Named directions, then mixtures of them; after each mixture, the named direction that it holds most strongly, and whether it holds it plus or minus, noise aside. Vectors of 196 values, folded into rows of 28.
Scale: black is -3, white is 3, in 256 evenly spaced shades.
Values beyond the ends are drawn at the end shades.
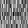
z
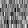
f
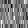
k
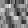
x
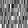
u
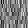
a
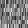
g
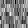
x, plus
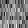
f, minus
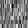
u, plus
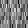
f, minus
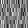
a, minus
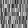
u, plus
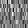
k, minus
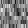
x, plus
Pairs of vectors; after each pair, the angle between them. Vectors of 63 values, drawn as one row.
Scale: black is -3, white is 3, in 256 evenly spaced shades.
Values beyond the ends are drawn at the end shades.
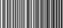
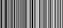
nearly opposite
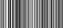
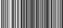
orthogonal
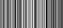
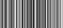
nearly opposite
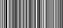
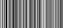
nearly parallel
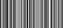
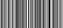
nearly opposite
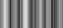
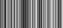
partly opposed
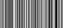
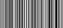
nearly parallel
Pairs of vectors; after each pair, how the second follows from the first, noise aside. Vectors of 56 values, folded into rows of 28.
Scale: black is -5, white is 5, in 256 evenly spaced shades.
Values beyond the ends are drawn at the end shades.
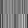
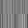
shrunk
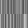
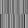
sign-scrambled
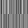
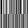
scaled up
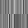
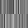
reversed
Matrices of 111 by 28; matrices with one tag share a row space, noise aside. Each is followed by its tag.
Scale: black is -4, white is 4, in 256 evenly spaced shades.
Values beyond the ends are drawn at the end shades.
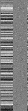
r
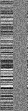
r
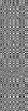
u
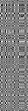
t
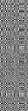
t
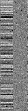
r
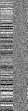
r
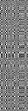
t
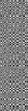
u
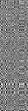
t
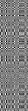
t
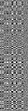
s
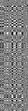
s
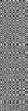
u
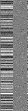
r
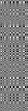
u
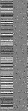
r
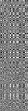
u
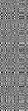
t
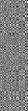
u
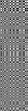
u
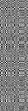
t
